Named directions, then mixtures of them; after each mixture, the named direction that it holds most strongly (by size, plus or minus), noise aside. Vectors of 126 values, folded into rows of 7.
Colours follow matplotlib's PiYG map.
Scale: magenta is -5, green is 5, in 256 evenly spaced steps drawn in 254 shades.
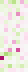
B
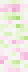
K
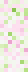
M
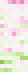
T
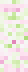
K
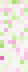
M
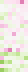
T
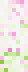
T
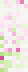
B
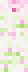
T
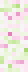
K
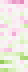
T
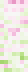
T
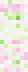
K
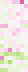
T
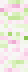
K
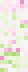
T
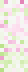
M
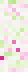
B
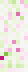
B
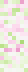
M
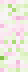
K
